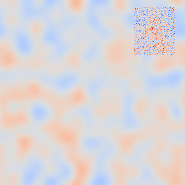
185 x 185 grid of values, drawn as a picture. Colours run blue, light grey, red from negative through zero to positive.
Roughest part: top right. Odd rows or columns: none. Histogram: heavy tails on both sides. Mirror symmetry: none. Odd patch: rougher, in the top right.
